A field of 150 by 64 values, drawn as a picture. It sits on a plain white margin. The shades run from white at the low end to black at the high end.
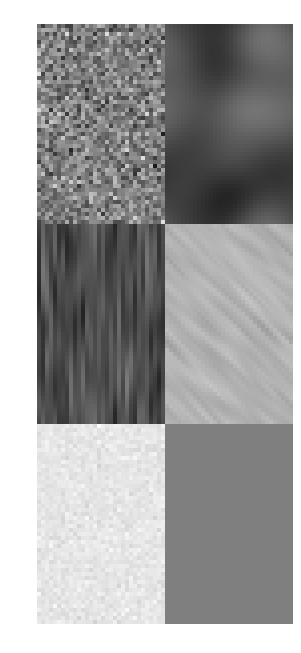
It is made of 3 by 2 panels. Panel 1,1: middling, fine-grained, strong in contrast. Panel 1,2: high, smooth. Panel 2,1: high, streaked downward. Panel 2,2: low, slanting down to the right, faint in contrast. Panel 3,1: very low, fine-grained, faint in contrast. Panel 3,2: middling, flat.
